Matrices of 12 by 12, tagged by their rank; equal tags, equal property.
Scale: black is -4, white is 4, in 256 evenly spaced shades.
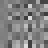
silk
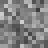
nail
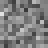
nail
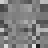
silk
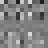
silk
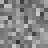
nail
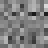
silk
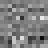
silk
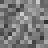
nail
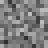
nail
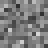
nail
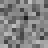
nail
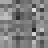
silk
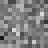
nail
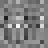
silk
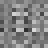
silk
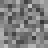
nail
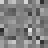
silk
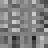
silk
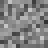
nail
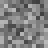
nail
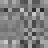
silk
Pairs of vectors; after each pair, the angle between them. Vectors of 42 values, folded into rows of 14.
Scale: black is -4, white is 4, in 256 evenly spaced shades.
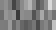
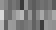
orthogonal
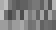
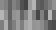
partly aligned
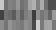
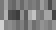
orthogonal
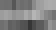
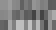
partly opposed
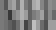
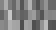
nearly opposite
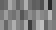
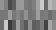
partly opposed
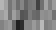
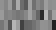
orthogonal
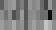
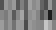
nearly parallel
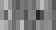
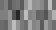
orthogonal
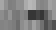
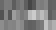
nearly opposite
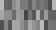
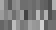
nearly parallel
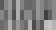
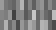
orthogonal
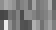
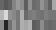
nearly opposite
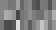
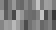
partly opposed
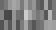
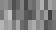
nearly opposite
